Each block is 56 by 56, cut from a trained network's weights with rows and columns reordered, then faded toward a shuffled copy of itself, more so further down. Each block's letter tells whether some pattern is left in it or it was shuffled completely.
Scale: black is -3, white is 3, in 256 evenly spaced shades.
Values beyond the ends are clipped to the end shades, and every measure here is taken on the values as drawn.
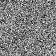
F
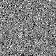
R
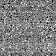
R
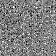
R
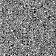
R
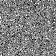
F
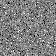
F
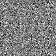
R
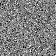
F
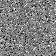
F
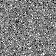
F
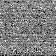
R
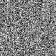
R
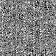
R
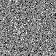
F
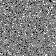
F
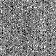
R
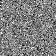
F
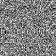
R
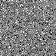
F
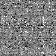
R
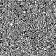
R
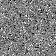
F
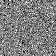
F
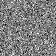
F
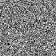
R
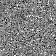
F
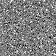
F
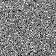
F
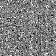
R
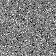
F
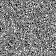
F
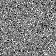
F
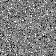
F
